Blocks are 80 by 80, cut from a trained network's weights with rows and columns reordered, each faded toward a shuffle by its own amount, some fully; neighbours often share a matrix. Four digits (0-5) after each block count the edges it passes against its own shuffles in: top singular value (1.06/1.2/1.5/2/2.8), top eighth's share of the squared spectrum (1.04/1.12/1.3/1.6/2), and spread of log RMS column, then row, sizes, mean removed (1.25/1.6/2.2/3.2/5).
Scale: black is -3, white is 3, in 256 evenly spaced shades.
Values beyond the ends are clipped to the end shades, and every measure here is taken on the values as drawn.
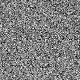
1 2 0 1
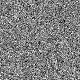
0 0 0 0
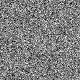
1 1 0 0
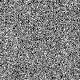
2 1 0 1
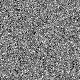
0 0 0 0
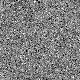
0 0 0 0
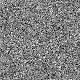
0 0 0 0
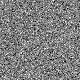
0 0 0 0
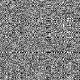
4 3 2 3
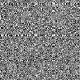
4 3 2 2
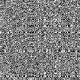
4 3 2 3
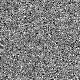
1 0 0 0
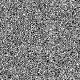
1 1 0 0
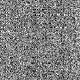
3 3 0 2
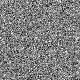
1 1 0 0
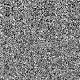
2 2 0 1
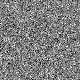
2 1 0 0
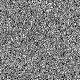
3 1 0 0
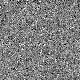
1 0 0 0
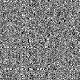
3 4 2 2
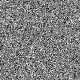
1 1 0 0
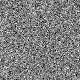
1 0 0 0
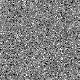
3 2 1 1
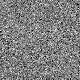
2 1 0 0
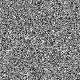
2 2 1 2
